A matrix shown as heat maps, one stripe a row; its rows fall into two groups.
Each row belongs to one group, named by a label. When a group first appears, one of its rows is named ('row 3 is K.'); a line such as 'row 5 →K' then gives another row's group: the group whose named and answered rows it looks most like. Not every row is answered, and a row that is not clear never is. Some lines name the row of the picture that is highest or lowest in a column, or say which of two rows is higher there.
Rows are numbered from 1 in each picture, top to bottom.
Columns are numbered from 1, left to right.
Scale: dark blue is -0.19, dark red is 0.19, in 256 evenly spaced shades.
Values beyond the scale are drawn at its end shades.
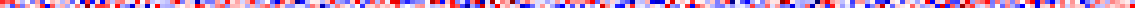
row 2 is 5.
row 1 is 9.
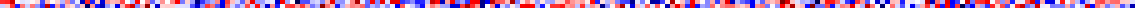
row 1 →9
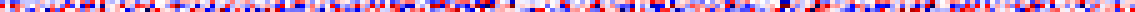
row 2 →9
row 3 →5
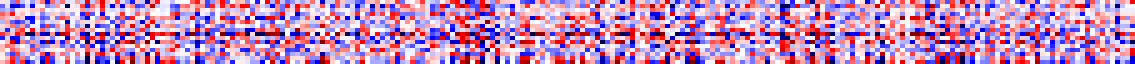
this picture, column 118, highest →9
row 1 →5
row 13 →9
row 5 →5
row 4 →9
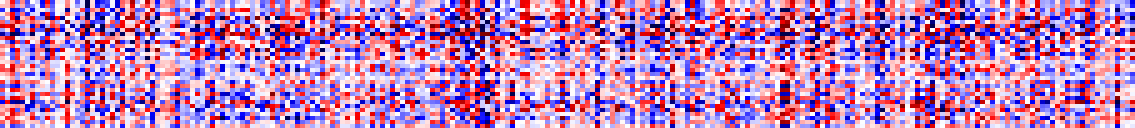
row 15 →5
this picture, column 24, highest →11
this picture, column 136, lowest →13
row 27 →5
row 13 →5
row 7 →9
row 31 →9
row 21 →9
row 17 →9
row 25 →9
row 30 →9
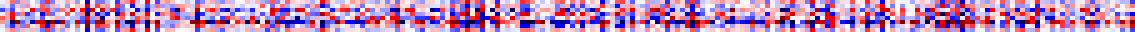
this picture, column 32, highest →6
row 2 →5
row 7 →5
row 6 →5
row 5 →9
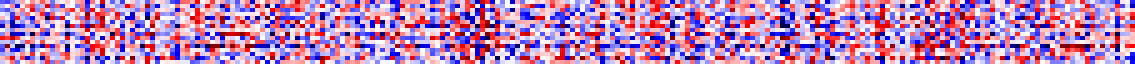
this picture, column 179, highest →12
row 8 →5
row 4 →5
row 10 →9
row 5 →5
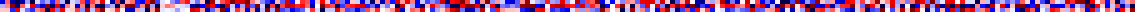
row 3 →5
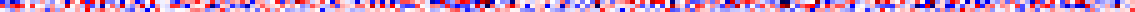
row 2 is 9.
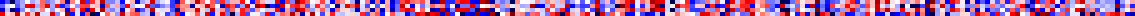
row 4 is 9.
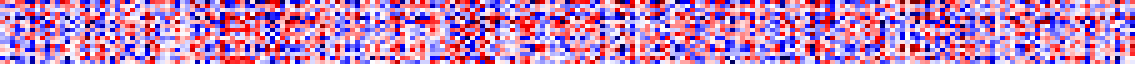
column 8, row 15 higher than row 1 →No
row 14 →5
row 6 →9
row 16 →9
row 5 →9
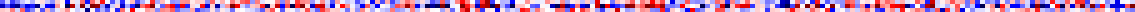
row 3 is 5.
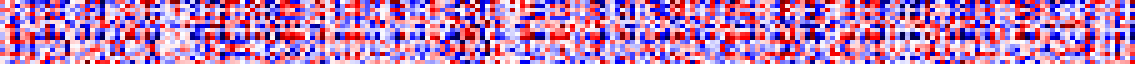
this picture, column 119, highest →1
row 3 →9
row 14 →9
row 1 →9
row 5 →5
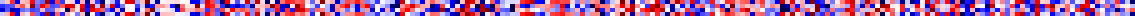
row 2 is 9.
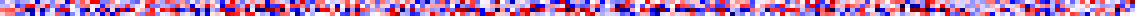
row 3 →5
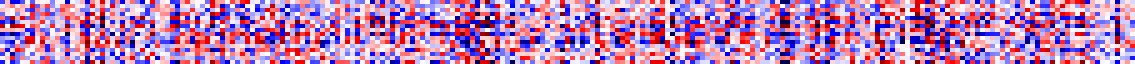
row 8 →5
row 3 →5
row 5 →9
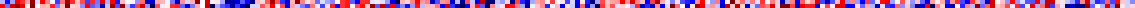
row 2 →9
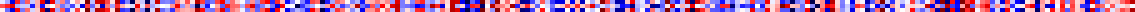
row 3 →5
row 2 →9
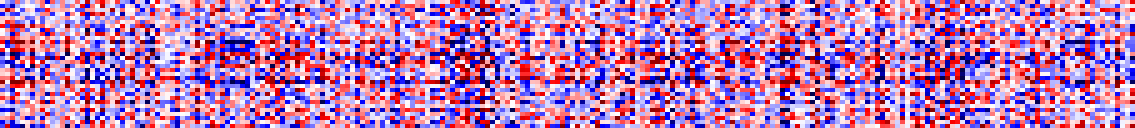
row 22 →9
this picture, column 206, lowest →15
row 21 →9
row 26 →5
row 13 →9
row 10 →9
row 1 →5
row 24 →5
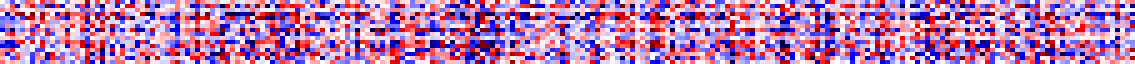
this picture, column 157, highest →13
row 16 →9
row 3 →9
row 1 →5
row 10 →5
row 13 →9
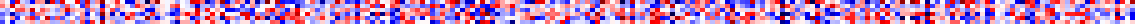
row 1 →5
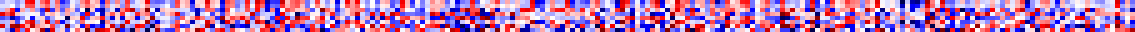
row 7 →9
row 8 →5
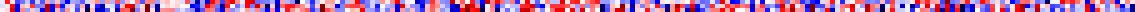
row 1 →9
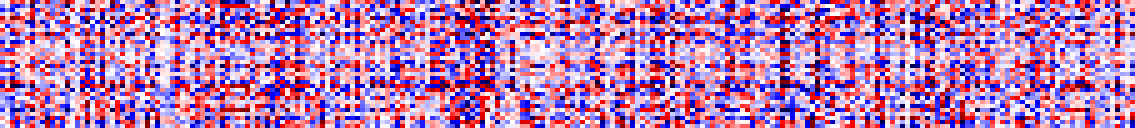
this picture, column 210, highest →25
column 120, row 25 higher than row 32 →No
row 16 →9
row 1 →9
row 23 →9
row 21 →9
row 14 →9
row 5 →9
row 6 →5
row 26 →5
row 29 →5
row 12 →9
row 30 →5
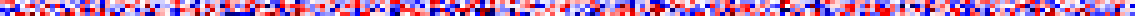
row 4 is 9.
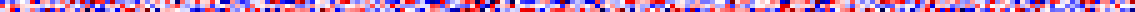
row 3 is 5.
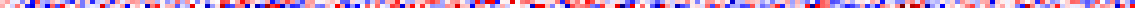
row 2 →5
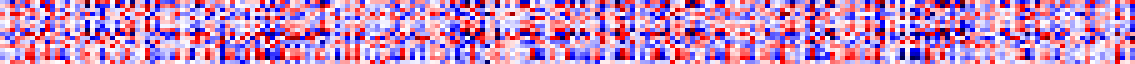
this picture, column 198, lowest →10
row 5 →5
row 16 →9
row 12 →9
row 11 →5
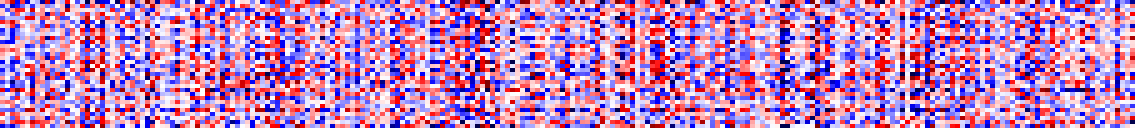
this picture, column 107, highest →19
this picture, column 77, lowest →21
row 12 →5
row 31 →9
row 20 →5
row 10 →5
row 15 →5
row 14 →5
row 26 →9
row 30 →5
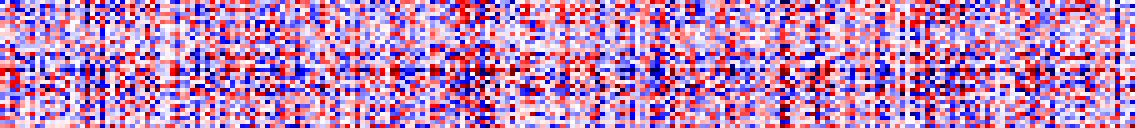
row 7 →5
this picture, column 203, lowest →18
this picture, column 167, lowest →22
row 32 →9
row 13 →9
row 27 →9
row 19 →9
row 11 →9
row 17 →9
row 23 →5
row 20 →5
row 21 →9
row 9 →9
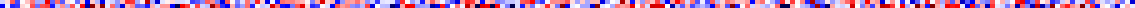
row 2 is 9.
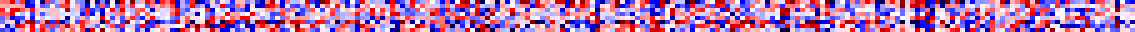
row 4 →9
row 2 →5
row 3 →9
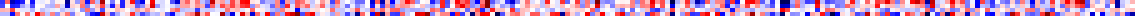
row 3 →9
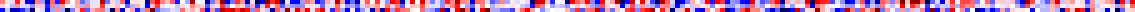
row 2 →5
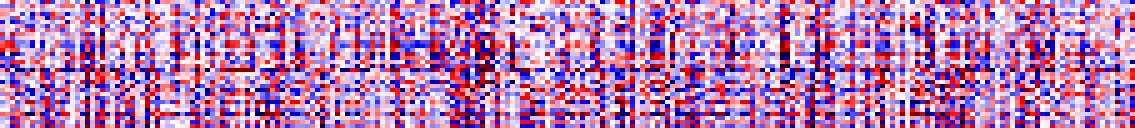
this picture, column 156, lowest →26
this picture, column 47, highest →18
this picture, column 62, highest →29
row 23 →5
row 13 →9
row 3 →9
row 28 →5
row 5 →5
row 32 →5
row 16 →9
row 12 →9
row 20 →5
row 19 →5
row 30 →5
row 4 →9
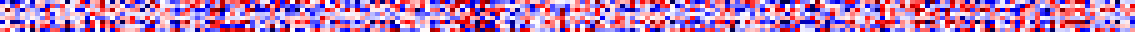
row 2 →5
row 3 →9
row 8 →9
